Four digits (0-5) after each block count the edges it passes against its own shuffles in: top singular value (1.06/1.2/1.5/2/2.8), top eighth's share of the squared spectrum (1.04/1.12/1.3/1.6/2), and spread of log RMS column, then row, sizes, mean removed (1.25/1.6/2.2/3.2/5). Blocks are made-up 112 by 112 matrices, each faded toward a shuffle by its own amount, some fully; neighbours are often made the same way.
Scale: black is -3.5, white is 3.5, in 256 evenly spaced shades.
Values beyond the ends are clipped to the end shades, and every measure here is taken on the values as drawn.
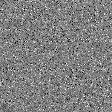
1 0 0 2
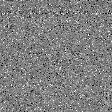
1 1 0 2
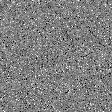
0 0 0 0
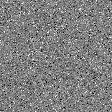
0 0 0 0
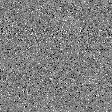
0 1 0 2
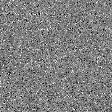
0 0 0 2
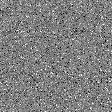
0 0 0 1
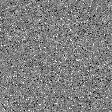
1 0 0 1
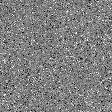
1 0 0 0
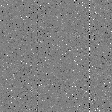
4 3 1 0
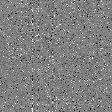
3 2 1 0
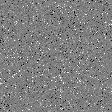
2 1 0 0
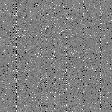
4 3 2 1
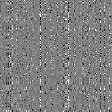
5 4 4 2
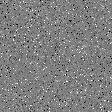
1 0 0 0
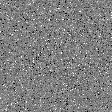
1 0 0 1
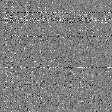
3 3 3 3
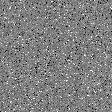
0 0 0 0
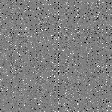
4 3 2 1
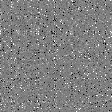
4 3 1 1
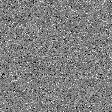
0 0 0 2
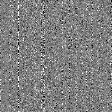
2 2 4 0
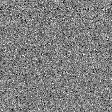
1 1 0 2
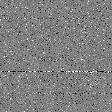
3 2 0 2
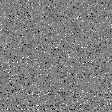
1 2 0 2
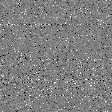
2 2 0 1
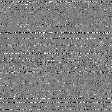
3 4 0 4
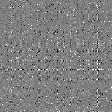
5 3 2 2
